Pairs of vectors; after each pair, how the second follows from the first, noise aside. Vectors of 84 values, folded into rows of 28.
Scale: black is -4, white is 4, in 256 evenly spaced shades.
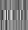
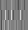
partly zeroed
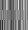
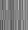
shrunk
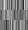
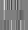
partly zeroed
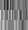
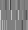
partly zeroed
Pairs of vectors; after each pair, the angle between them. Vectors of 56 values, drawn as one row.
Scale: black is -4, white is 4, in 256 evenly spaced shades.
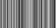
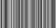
partly aligned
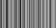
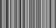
nearly parallel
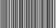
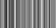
orthogonal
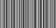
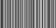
nearly opposite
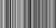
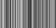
nearly parallel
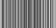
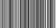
partly aligned
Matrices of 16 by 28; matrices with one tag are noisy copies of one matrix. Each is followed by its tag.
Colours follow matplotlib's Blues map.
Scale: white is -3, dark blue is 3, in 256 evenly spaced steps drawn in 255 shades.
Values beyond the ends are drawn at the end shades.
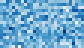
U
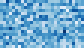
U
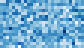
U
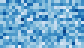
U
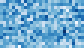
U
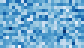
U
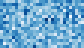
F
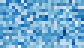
U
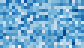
U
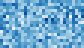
F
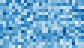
U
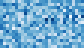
F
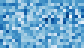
F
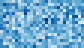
F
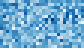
F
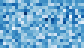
F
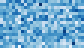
U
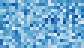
F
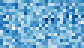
F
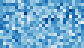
F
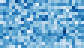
U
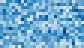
U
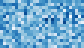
F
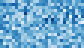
F
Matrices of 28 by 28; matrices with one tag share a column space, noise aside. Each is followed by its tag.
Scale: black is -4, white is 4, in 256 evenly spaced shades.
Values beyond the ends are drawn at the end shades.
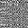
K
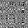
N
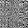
K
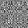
N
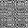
K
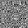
N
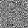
K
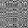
K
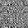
N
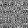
N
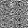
K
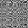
K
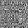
N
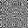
K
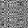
K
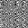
K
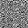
K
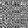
N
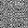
K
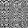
K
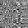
N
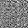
K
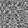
N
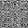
K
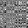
N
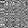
K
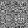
N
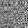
N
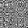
K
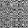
K
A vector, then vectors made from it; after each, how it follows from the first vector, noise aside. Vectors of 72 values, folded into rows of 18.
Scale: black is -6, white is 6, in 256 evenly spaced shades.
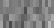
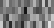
scaled up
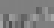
partly zeroed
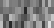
scaled up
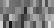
scaled up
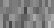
copied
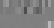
partly zeroed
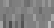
partly zeroed
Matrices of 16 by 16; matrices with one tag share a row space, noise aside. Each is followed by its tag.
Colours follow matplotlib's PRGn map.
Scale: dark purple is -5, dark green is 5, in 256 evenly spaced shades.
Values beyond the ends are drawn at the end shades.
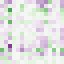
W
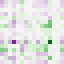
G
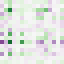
W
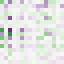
W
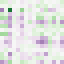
W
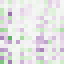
W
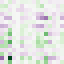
W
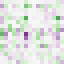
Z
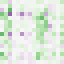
W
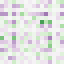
G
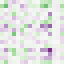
G
